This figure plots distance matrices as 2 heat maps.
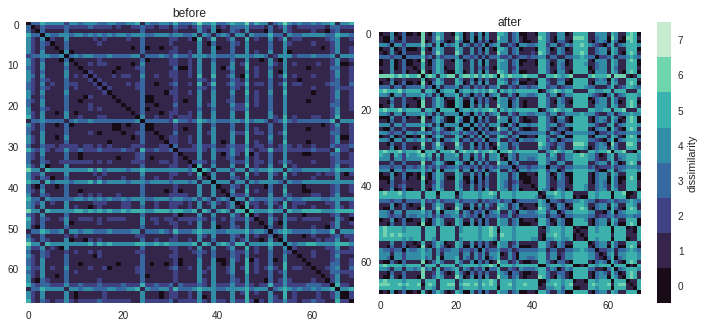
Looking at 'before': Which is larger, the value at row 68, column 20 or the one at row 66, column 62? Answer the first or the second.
the first
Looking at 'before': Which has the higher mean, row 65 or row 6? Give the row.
65
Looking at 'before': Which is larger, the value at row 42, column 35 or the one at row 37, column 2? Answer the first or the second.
the second
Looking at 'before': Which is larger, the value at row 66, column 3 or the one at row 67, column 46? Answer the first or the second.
the second
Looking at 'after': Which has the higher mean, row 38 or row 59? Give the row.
59
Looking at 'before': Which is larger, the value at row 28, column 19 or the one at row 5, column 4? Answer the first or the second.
the second
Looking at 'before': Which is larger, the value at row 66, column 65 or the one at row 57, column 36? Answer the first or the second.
the first
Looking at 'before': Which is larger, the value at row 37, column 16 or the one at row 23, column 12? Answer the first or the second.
the first
